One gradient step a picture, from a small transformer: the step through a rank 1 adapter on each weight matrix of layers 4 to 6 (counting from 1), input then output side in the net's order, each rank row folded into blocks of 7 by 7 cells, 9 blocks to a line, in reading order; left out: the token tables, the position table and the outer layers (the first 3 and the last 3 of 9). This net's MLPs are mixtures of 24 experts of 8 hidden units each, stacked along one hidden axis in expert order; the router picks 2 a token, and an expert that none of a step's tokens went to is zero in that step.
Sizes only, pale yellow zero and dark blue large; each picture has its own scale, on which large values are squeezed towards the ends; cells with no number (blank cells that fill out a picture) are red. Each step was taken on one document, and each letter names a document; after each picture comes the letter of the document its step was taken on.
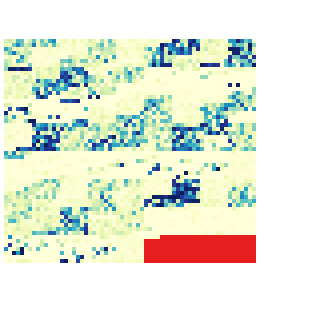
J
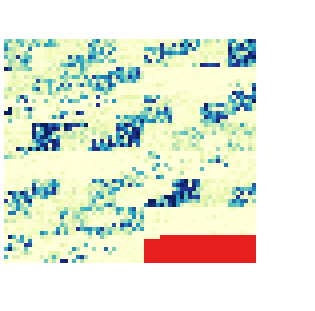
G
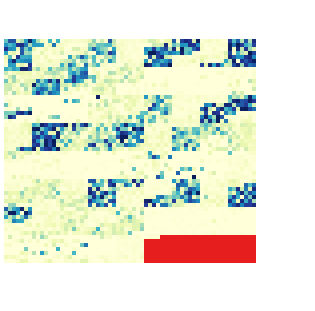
G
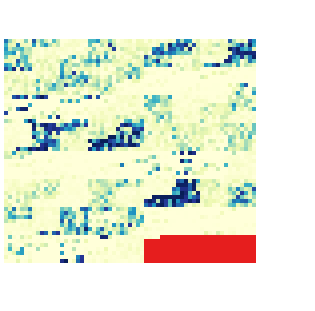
J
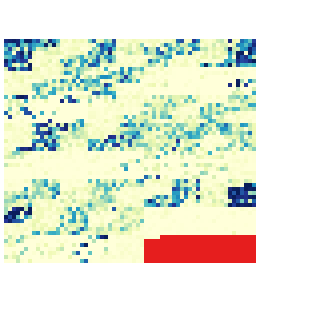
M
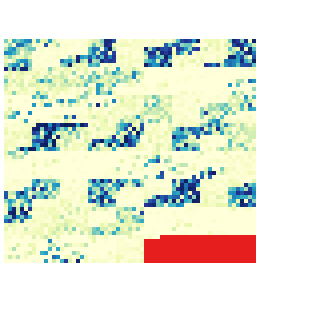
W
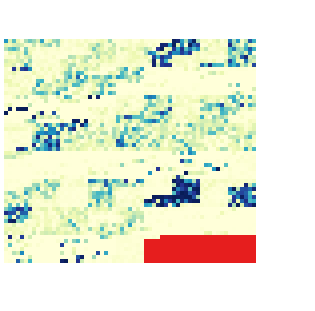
J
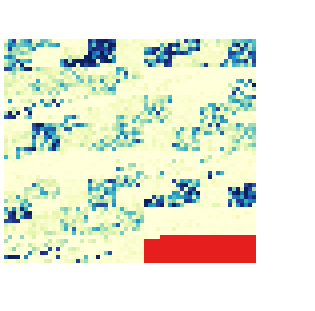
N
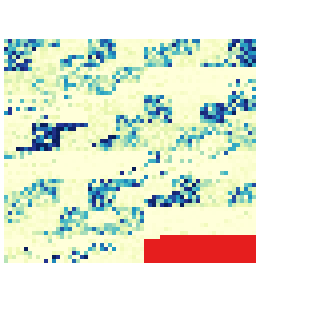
W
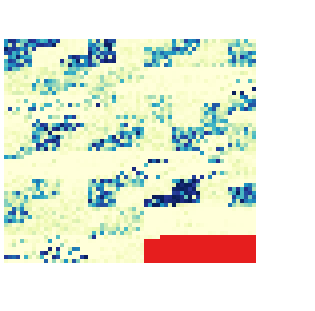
W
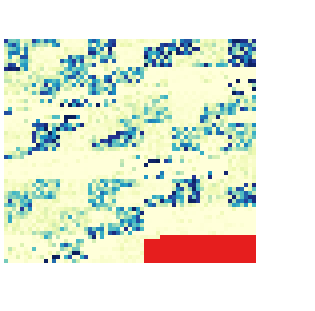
W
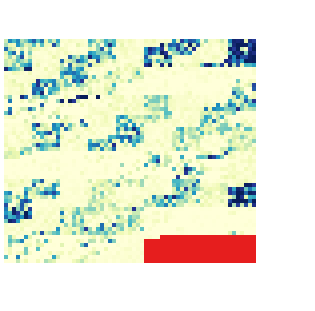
M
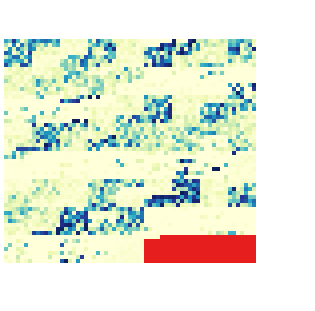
J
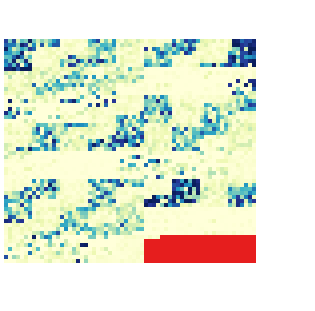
G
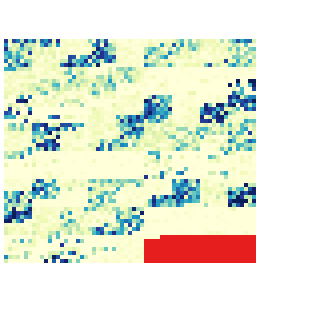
W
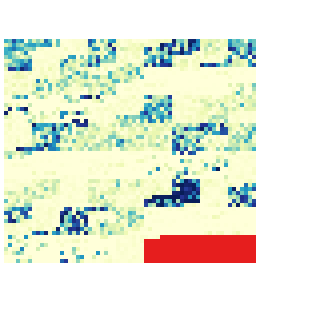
J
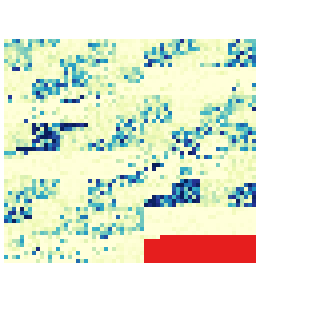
M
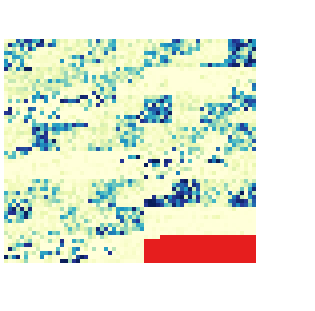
G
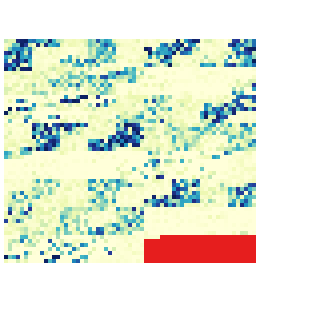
G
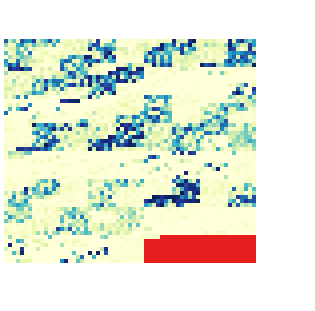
J
